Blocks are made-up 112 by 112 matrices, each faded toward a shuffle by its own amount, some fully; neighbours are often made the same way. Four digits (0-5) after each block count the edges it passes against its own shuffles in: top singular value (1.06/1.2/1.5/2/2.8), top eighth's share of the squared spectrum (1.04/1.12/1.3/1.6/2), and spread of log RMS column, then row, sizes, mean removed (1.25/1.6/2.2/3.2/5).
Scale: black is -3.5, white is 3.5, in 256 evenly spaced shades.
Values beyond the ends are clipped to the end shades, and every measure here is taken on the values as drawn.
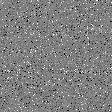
1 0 0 1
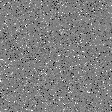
0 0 0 0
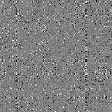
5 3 2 2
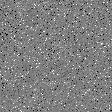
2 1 0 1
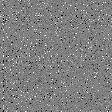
4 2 1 1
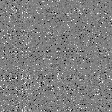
4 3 1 2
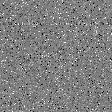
3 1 0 0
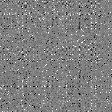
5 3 2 2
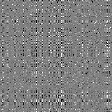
5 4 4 3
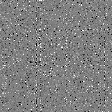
4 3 1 1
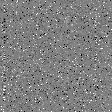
3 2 1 0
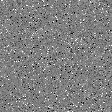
3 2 1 1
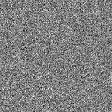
3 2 1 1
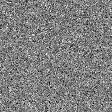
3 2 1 1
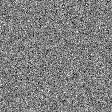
0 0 0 0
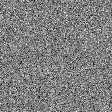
1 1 0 0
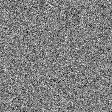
0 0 0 0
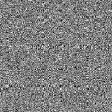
4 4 2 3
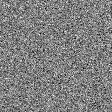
0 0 0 0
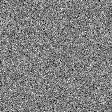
0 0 0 0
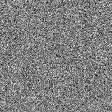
3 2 0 1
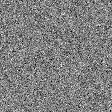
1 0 0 0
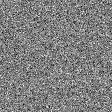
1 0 0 0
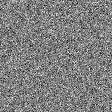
1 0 0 0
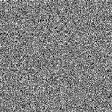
4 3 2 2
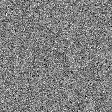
2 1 0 0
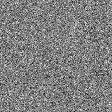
3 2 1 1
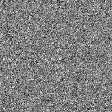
3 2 1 1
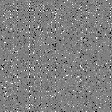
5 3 2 2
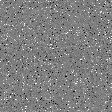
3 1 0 0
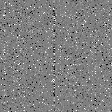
4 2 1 0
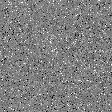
1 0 0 0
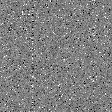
2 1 1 0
